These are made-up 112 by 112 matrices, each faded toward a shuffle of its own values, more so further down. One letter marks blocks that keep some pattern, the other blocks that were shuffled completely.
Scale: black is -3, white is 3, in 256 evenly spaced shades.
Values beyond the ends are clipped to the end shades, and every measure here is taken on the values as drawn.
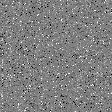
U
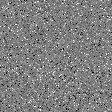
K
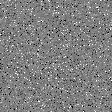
K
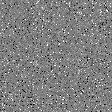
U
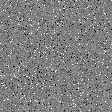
K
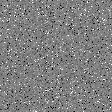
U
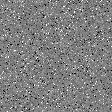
K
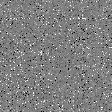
U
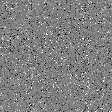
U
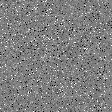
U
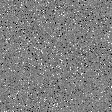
K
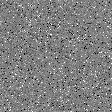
K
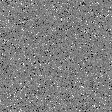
K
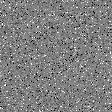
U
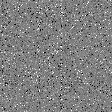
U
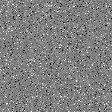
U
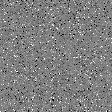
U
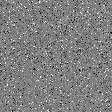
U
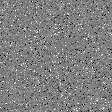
K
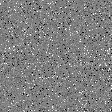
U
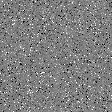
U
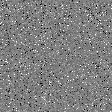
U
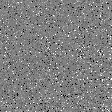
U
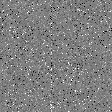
U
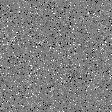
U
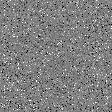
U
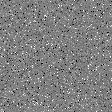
K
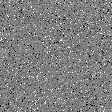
K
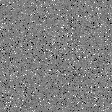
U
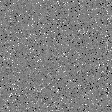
U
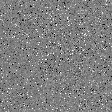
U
